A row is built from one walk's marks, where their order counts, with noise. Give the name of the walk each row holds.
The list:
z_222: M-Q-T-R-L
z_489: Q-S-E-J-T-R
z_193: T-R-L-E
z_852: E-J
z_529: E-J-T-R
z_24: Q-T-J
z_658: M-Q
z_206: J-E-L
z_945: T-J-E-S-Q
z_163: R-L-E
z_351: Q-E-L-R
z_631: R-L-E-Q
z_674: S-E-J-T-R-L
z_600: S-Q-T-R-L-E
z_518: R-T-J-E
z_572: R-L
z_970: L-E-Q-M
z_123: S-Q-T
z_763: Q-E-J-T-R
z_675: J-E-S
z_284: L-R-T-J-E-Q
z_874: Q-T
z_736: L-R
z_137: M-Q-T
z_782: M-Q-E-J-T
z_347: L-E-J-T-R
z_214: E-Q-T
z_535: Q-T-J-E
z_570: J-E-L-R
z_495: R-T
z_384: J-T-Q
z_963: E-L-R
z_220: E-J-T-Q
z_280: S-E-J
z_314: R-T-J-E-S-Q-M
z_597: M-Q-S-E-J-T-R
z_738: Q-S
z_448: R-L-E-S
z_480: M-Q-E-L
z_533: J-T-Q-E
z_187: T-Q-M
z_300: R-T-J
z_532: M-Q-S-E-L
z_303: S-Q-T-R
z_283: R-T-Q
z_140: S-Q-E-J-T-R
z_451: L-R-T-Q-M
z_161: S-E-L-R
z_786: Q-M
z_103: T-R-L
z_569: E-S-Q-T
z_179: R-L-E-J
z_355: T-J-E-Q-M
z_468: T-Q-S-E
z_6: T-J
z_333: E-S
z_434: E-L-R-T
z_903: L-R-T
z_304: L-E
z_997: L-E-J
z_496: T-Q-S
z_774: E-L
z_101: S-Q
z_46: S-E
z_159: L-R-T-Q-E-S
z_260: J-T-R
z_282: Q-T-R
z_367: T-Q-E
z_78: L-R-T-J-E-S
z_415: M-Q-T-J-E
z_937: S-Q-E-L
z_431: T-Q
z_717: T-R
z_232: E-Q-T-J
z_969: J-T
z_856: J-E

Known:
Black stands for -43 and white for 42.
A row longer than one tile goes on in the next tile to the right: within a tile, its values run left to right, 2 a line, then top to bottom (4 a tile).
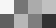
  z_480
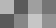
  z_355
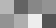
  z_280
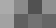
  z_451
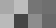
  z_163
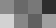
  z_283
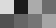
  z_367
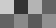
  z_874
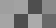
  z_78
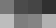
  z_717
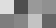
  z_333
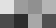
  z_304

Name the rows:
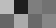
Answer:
z_187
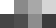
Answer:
z_970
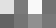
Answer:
z_763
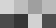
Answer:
z_997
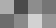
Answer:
z_945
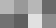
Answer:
z_529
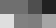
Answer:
z_495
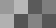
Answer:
z_736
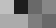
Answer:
z_600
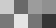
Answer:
z_658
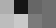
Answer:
z_303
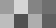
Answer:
z_179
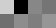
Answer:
z_468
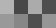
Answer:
z_282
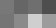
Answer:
z_6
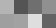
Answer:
z_674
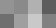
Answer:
z_384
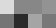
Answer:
z_434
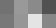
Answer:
z_969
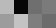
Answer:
z_123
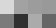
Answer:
z_963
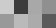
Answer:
z_140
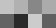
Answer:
z_347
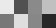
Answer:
z_532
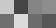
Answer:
z_137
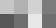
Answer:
z_852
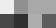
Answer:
z_774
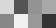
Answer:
z_597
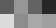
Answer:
z_300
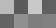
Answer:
z_24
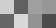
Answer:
z_415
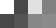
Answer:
z_214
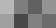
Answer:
z_159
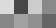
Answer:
z_489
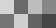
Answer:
z_786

